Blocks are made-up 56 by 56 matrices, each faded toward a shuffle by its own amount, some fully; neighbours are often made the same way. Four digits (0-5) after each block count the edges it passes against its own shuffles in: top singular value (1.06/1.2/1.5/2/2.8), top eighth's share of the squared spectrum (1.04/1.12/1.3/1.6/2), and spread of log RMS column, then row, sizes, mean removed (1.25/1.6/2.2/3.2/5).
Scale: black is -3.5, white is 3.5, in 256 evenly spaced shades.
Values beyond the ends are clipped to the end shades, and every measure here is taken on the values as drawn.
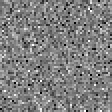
0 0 0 0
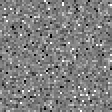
0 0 0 0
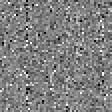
1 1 1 0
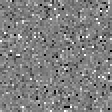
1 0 0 0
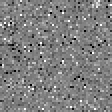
0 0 0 0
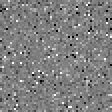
0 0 0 0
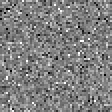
1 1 0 0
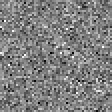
2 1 0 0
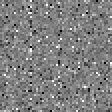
2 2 1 0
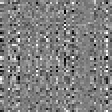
4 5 4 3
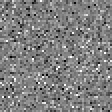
1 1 0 0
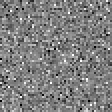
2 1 0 0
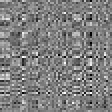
5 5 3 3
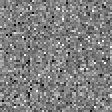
3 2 0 0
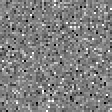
1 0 0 0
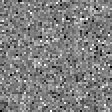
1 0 0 0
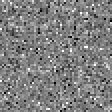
2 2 1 0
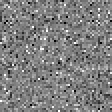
3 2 1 0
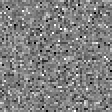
2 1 0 0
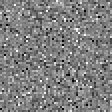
2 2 1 0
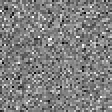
3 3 1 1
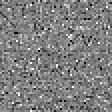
2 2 0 0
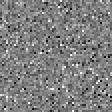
2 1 0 0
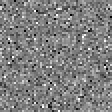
2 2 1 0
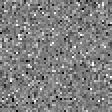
2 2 0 0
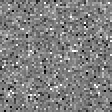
0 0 0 0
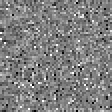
3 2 0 0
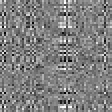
5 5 3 3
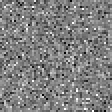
2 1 0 0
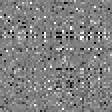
4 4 2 2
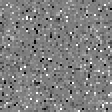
0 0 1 0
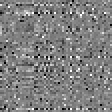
4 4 2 2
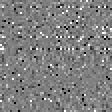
4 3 1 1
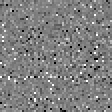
3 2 0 1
